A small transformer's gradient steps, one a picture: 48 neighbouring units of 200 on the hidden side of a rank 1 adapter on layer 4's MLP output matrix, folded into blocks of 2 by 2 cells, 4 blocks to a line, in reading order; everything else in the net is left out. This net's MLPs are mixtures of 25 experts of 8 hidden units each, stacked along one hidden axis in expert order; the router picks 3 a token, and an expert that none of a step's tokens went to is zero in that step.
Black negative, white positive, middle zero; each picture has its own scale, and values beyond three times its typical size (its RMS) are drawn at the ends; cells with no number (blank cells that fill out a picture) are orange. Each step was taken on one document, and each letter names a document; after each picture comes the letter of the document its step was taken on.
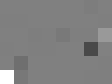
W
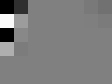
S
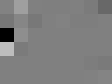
S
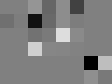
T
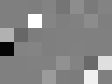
T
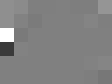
S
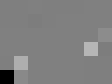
W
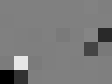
W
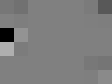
S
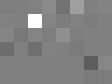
T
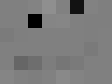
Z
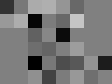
Z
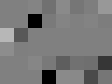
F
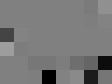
F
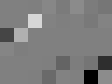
F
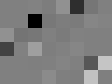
T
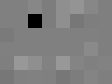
Z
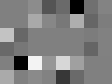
Z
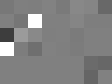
T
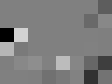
F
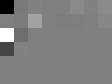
S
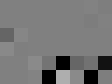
F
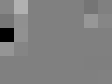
S
